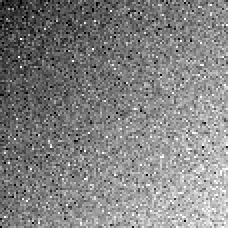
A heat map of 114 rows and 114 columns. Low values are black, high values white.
Grain: fine. Ninth with the lowest average: top left. Stripes: none. Ninth with the highest average: bottom right. Mirror symmetry: none. Slope: up to the bottom right.
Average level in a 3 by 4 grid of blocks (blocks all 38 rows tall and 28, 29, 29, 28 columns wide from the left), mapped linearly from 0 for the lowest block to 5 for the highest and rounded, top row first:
0123 / 1234 / 2345
